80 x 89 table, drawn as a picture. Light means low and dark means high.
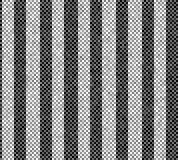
The halves do not mirror each other. No overall slope runs across the table. Stripes running up and down repeat 7 times from left to right.
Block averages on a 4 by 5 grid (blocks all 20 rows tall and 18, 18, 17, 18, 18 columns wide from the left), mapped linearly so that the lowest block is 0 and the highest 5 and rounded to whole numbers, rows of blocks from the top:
13305 | 13305 | 13305 | 13305
